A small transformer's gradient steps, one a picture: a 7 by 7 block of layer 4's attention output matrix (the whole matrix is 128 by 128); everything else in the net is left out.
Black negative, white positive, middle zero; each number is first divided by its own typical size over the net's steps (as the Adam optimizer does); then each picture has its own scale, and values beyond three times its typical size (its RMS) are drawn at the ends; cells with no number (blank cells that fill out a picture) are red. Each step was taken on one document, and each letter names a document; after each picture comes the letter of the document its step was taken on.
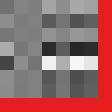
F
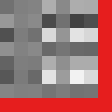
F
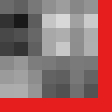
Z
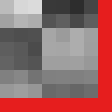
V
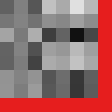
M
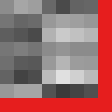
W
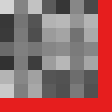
Z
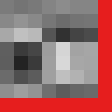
W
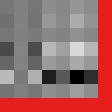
M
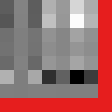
M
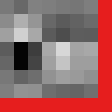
W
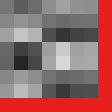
W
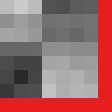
V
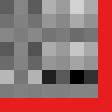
M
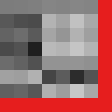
V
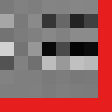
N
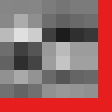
W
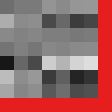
F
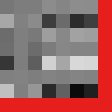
F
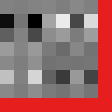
Z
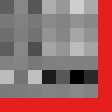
M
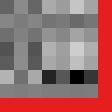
M
